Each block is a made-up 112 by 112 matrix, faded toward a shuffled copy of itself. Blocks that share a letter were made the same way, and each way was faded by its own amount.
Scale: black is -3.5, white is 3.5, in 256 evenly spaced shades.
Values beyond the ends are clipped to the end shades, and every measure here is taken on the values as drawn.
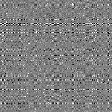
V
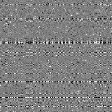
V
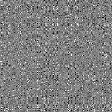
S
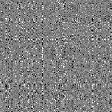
S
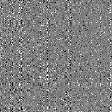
S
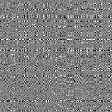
V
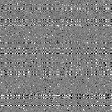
V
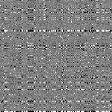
V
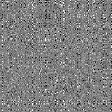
S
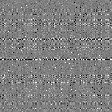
V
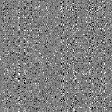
S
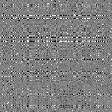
V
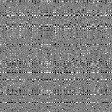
V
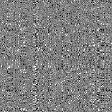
S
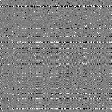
V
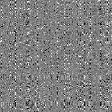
S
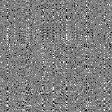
S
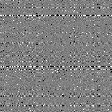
V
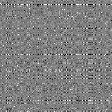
V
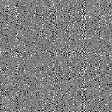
S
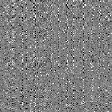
S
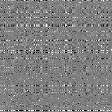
V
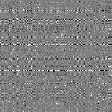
V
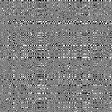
V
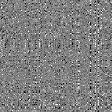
S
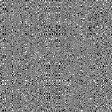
S
